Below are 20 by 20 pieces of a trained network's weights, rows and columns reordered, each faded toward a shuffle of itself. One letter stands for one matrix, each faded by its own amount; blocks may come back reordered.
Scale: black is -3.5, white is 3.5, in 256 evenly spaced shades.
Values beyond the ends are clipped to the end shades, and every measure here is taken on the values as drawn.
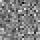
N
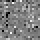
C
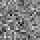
N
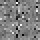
C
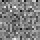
N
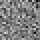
N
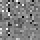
C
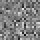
N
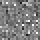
C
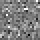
C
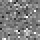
C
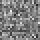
N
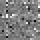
C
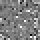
C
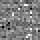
C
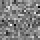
C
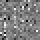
C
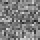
N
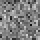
N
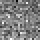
C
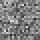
N
